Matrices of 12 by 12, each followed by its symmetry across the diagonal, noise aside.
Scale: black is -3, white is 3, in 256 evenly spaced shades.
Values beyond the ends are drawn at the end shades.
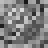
symmetric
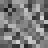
symmetric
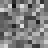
neither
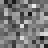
neither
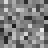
neither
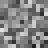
symmetric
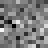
neither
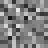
antisymmetric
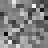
antisymmetric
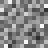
symmetric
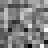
antisymmetric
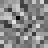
symmetric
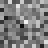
antisymmetric
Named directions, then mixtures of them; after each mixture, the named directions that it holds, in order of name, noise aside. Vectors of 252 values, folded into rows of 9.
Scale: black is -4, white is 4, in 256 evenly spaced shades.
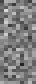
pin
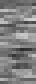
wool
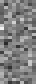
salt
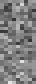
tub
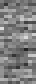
salt, wool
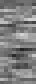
wool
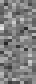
salt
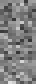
tub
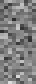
pin, tub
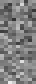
tub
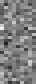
salt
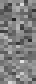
tub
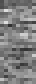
pin, wool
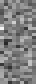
salt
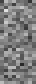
pin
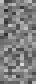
pin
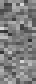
salt, tub
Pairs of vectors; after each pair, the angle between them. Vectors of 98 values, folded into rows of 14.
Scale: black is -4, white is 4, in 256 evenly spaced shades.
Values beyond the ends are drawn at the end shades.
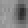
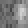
nearly opposite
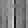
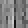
nearly parallel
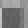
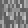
orthogonal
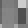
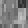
nearly opposite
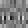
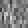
partly opposed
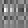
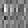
nearly parallel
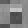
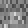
partly opposed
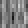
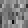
partly aligned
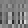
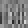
nearly parallel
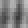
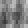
nearly parallel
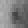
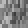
partly aligned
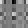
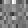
nearly opposite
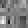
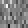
orthogonal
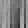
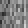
partly opposed
